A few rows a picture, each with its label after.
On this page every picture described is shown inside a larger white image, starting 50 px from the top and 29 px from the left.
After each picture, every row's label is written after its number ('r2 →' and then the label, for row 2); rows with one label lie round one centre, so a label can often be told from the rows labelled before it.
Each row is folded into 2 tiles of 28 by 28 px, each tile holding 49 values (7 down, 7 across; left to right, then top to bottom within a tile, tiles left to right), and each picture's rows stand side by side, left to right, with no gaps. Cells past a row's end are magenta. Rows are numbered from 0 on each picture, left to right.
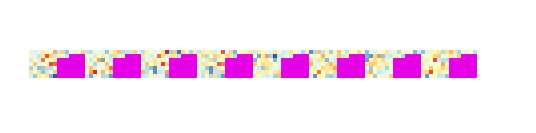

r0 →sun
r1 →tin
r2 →sun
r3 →sun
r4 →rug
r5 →tin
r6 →rug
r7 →tin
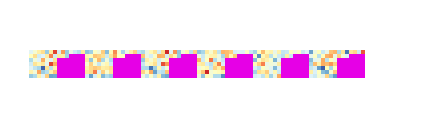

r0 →sun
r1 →tin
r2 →sun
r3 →tin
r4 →rug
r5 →sun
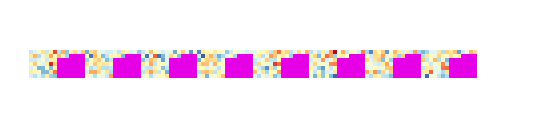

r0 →sun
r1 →rug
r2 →rug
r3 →rug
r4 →sun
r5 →sun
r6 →tin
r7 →tin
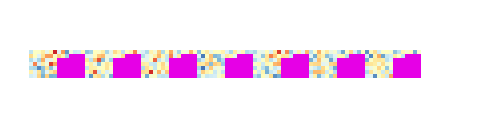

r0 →sun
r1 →tin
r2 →tin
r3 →rug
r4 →sun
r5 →rug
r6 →rug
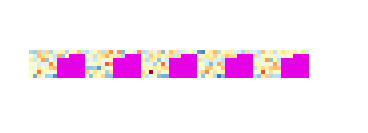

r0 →tin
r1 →sun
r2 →tin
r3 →tin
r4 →tin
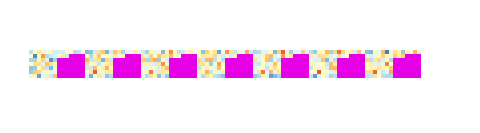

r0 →rug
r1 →tin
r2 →tin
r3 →tin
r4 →tin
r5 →tin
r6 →tin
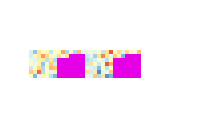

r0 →tin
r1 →sun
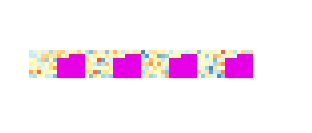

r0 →tin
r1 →tin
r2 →rug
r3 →sun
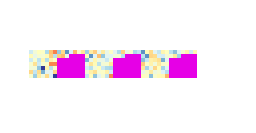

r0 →sun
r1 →rug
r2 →rug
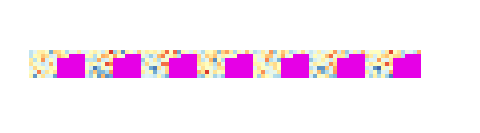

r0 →tin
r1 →sun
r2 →sun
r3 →tin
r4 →tin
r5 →sun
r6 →sun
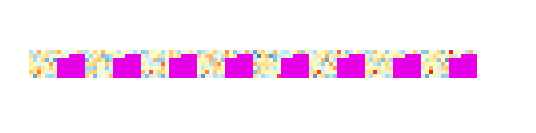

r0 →tin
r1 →rug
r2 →tin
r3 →tin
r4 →rug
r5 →tin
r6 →tin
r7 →tin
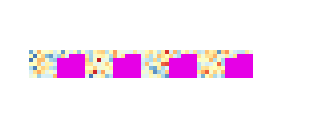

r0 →rug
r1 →tin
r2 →sun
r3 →tin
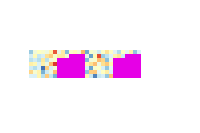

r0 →sun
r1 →rug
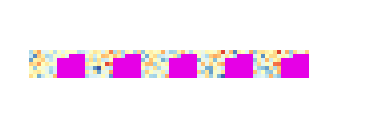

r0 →rug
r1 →sun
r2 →rug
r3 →sun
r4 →sun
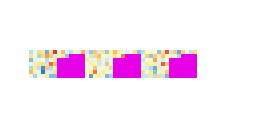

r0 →sun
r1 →tin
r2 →sun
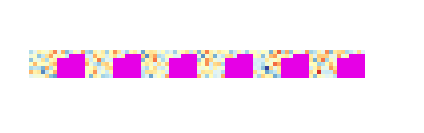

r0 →sun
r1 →tin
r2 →rug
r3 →rug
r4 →sun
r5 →tin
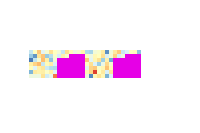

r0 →rug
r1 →tin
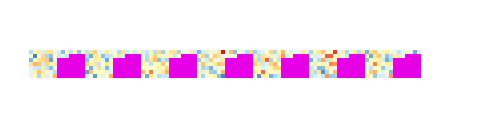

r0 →rug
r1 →rug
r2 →tin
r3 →sun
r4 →tin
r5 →sun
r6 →rug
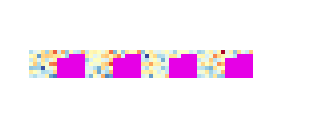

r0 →sun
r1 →sun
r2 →rug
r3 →sun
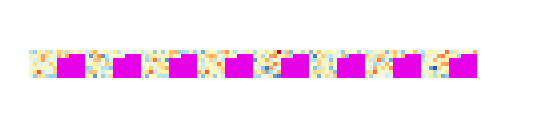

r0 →tin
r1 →rug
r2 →tin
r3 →tin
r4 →sun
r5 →rug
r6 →tin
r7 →sun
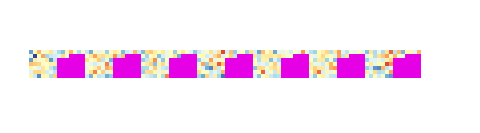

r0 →rug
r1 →tin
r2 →rug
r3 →sun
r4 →tin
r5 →tin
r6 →sun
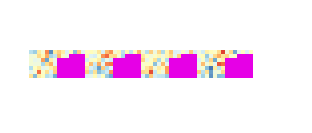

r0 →tin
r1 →sun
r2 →tin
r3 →sun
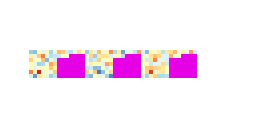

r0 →tin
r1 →sun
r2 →tin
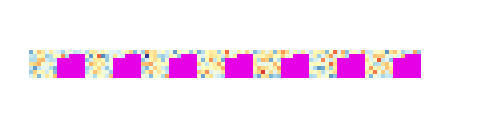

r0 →rug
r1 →rug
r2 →rug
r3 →tin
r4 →tin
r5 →sun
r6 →tin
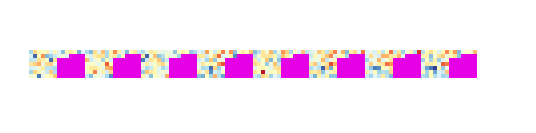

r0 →rug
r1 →tin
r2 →rug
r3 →sun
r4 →tin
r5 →sun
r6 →sun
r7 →sun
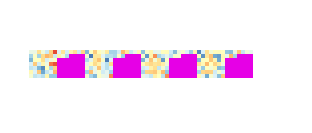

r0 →sun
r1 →rug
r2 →rug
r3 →rug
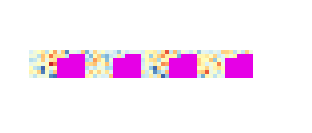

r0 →sun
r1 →rug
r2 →sun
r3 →tin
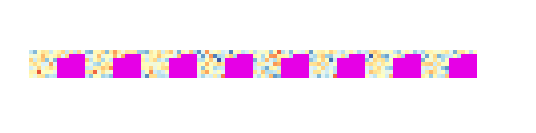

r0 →tin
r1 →tin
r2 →tin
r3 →rug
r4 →sun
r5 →rug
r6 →rug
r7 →rug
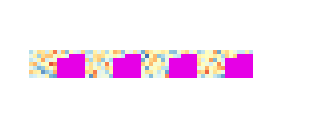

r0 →sun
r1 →tin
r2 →rug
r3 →tin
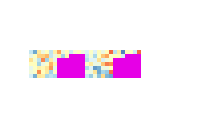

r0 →tin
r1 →sun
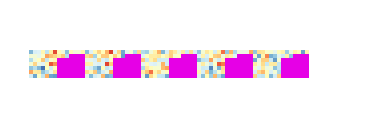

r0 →sun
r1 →sun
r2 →tin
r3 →sun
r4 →rug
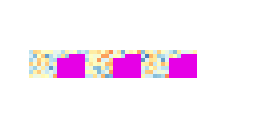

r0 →rug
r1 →sun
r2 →rug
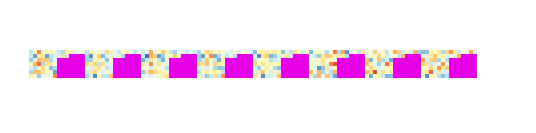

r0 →rug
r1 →rug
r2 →rug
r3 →rug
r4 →rug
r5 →sun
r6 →tin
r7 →tin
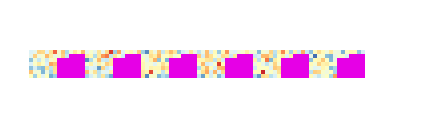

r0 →sun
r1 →sun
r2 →tin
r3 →tin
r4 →tin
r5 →rug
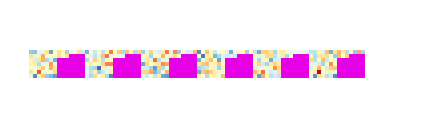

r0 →tin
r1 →sun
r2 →sun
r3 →rug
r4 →tin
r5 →tin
